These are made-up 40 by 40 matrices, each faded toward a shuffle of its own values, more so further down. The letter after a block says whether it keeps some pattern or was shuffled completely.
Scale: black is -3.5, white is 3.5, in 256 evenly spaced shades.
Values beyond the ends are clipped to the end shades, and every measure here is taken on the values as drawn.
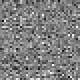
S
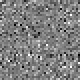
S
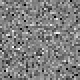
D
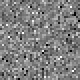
D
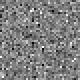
D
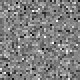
D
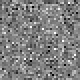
S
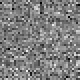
S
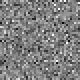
S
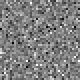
D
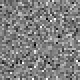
D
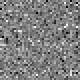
S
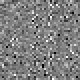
S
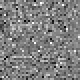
S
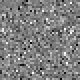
D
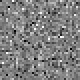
S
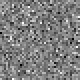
D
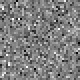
D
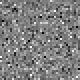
D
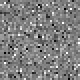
S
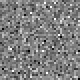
D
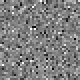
S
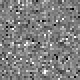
S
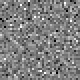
D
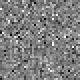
S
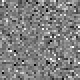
S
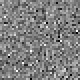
S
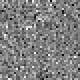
S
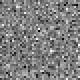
S
